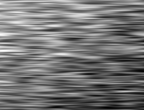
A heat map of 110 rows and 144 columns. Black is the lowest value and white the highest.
The bottom right is the ninth with the lowest average. There is an overall slope up to the top left. The grain runs across in streaks. Neither half mirrors the other.
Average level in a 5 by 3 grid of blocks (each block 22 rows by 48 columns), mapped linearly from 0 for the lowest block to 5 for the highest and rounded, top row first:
543 | 432 | 432 | 321 | 210
